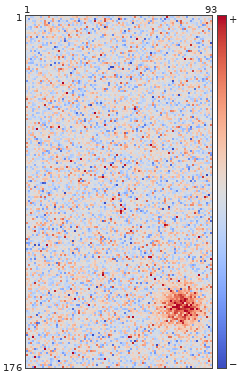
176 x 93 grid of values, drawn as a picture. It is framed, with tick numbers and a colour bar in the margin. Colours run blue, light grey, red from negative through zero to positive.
Grain: fine. Ninth with the highest average: bottom right. Stripes: none. Bumps: one, in the bottom right. Mirror symmetry: none. Histogram: heavy tails on both sides.
